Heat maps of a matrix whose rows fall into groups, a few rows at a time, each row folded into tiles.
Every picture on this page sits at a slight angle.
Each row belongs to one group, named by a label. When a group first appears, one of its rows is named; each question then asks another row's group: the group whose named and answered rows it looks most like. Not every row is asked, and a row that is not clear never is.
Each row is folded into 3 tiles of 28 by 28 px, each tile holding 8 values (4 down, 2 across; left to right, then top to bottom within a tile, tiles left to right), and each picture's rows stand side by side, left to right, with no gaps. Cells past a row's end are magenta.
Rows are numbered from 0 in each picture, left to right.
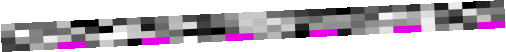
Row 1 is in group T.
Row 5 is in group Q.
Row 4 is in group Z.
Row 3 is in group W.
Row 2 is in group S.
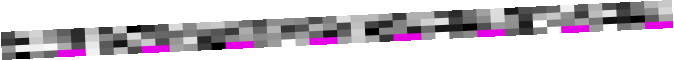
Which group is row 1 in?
Q
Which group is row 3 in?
Z
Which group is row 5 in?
S
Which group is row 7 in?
S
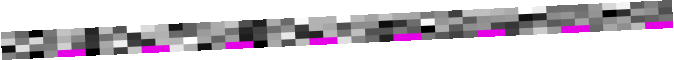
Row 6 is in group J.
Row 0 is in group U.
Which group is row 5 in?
U
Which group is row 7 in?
J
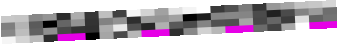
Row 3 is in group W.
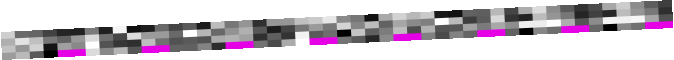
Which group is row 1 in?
Q
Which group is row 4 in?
U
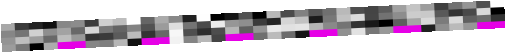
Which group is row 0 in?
U
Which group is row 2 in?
Q
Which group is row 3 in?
T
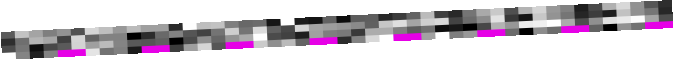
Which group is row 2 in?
J
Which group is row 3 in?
Q
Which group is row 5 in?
S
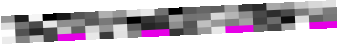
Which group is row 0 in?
Q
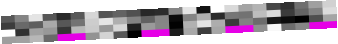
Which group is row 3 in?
S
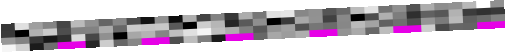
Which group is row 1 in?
Z
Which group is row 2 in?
T
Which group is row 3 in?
J
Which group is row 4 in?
J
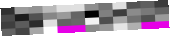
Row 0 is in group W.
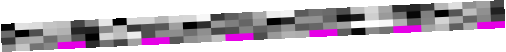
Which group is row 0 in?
J
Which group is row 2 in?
J
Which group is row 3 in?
J
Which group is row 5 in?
J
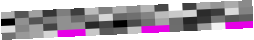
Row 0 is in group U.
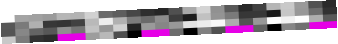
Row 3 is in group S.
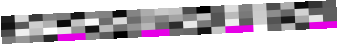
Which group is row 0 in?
T
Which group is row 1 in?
U
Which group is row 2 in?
U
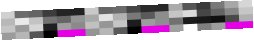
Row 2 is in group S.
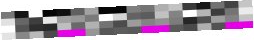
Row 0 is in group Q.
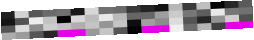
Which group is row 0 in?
T
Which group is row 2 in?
Q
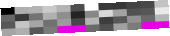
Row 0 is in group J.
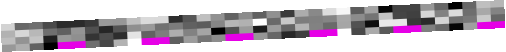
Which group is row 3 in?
U
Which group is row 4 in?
Q
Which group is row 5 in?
U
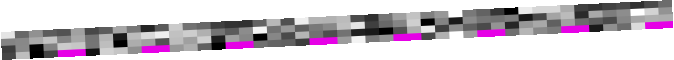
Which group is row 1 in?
Z
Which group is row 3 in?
U
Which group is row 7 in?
Z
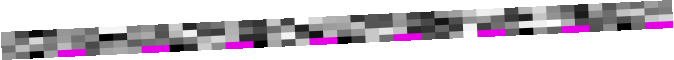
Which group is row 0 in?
U
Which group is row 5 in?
W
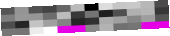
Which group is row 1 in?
J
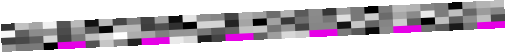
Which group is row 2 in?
T
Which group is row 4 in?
U
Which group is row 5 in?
U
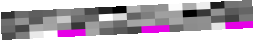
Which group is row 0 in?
Z
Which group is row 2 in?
J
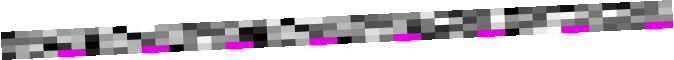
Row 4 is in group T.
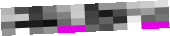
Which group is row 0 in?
S
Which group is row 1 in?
W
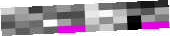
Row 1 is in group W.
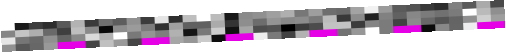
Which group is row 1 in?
T
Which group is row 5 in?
Z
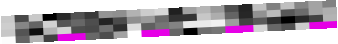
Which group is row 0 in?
Q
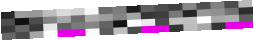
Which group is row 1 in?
Q
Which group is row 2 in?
T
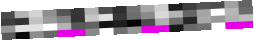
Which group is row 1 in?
S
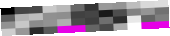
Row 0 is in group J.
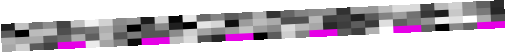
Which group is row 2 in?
T
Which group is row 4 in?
W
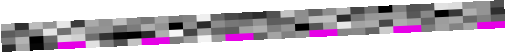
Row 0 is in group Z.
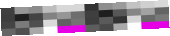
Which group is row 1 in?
W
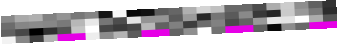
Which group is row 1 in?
Q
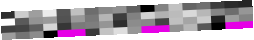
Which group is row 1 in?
Z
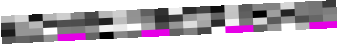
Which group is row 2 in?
U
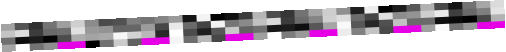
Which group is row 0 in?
S
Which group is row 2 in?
Q
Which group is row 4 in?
Q
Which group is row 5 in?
S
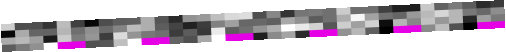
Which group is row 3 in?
T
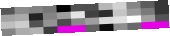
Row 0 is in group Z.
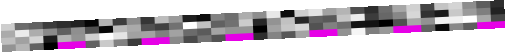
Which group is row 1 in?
T
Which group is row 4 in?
S
